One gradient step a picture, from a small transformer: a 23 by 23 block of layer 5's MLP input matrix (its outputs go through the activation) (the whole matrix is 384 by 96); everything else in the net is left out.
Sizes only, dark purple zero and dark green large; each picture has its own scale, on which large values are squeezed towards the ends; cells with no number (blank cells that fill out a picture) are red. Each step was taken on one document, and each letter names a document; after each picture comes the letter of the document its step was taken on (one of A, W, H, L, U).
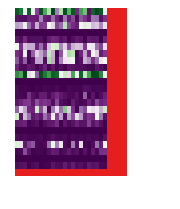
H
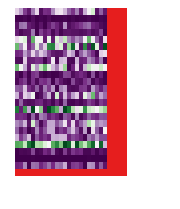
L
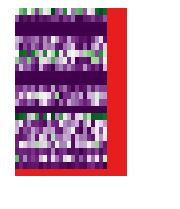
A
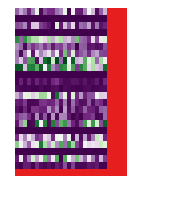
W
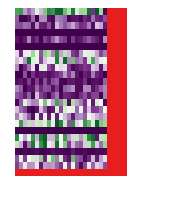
W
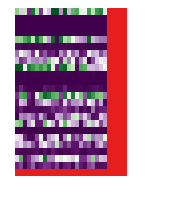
W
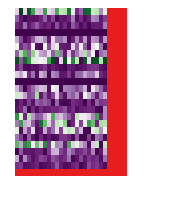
A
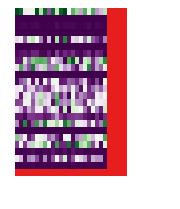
W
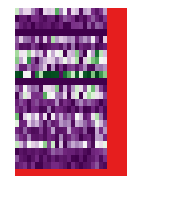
A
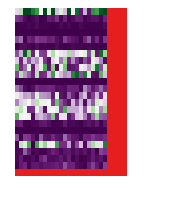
H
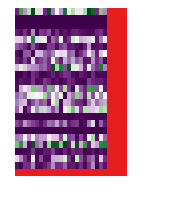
L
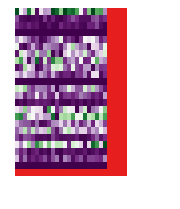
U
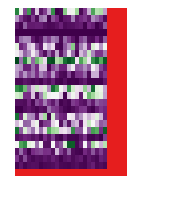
U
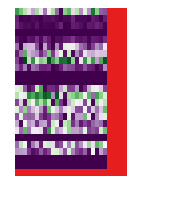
U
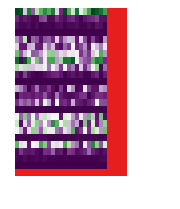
A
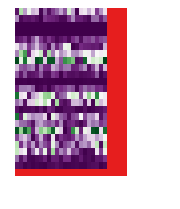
U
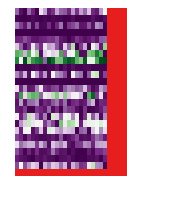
A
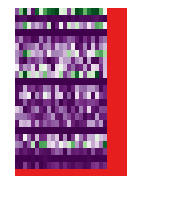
H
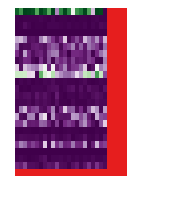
H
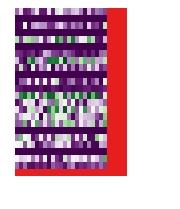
W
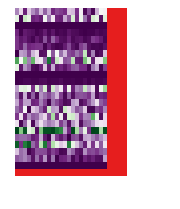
U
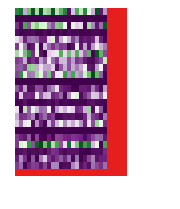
H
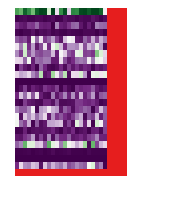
H
